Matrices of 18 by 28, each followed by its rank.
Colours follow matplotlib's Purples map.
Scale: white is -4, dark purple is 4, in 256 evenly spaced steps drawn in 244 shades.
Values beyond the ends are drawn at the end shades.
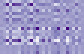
two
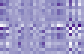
two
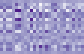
two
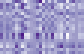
two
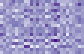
three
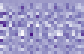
three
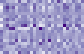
three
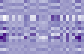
two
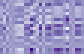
two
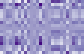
two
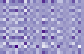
two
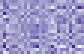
three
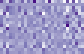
three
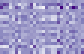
three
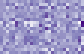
three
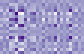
two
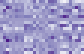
three
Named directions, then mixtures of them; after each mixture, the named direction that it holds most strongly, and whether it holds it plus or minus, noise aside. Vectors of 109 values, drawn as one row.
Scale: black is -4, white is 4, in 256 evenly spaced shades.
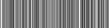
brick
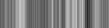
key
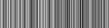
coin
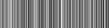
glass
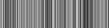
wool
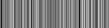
brick, minus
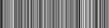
brick, minus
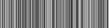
wool, minus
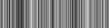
coin, minus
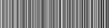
glass, plus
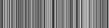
wool, minus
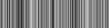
coin, minus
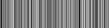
brick, minus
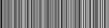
brick, minus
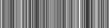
brick, plus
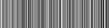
glass, plus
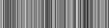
wool, plus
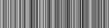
coin, plus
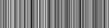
coin, plus
